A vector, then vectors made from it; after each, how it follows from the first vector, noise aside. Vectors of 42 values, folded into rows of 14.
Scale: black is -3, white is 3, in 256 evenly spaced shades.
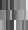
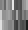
reversed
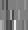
partly zeroed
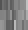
shrunk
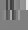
partly zeroed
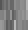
shrunk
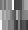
reversed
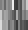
reversed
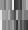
reversed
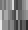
reversed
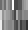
reversed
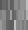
shrunk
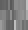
shrunk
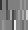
partly zeroed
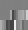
partly zeroed
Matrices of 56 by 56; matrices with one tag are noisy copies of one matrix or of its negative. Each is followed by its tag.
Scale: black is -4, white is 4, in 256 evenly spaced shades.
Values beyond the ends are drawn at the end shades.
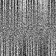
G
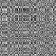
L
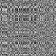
L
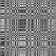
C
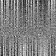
G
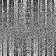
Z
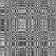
C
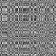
L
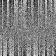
Z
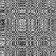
C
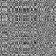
L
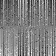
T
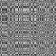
L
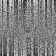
Z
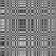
C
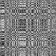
C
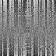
Z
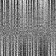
G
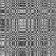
C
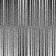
T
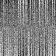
T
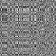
L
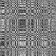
C
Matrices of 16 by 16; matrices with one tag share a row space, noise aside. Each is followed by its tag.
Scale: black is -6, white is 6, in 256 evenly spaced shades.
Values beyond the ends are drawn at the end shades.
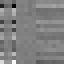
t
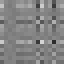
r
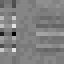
t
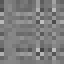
r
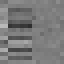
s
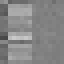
s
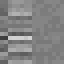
s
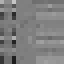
t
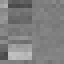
s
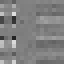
t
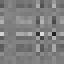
r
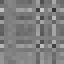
r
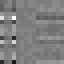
t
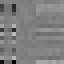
t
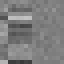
s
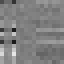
t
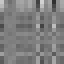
r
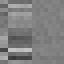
s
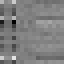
t
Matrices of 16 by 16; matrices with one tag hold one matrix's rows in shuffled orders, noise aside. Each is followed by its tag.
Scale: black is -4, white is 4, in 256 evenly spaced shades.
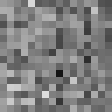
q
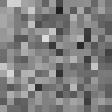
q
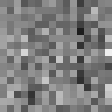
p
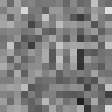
p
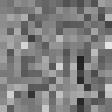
p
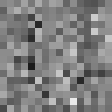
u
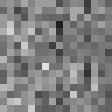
q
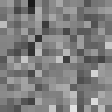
u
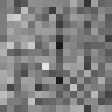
q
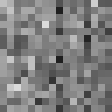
q
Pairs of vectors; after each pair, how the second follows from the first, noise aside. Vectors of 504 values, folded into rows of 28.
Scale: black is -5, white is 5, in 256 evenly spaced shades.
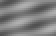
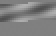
partly zeroed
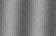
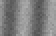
negated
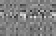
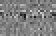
negated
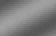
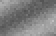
negated
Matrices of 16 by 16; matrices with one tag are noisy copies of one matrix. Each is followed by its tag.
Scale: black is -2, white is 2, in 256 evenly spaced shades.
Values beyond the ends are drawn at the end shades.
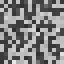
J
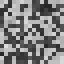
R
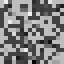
R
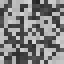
R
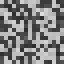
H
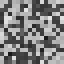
R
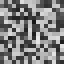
H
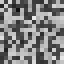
J
